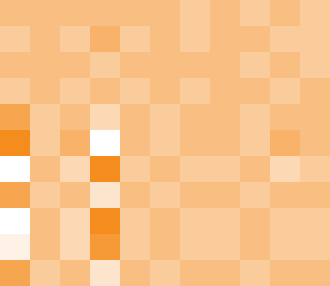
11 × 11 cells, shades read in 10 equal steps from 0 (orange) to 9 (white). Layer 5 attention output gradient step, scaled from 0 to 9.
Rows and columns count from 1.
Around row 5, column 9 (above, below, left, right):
4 5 4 4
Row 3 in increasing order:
4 4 4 4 4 4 4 4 5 5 5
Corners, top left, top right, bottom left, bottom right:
4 5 2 4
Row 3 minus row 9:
-5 0 -2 5 -1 0 -1 -1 1 -1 0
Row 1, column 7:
5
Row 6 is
0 5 3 9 4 5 4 4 5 3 4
